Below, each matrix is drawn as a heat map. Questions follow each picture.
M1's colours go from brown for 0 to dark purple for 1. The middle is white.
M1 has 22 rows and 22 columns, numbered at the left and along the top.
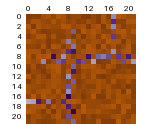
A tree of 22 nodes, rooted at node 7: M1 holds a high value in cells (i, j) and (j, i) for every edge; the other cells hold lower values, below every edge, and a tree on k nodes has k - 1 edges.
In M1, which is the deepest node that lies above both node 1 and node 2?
17
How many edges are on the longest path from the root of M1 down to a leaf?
2
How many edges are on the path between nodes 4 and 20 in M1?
4
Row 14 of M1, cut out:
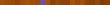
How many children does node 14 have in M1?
0
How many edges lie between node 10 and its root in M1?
2
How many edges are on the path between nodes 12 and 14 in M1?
2
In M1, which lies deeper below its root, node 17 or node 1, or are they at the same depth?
node 1
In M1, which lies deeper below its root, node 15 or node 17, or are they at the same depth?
node 15
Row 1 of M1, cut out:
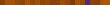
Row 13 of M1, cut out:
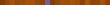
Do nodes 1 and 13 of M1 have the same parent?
no
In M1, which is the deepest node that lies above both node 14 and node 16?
8
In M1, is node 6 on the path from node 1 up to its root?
no
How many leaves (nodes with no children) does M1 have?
18
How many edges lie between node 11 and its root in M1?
2
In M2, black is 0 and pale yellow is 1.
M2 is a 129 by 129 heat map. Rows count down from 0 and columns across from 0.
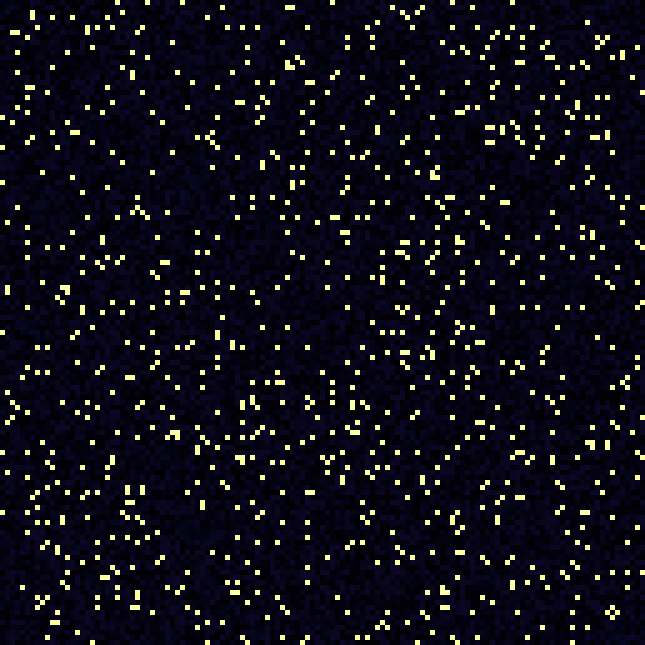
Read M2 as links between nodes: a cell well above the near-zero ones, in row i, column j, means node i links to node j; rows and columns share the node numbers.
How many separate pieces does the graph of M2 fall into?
1
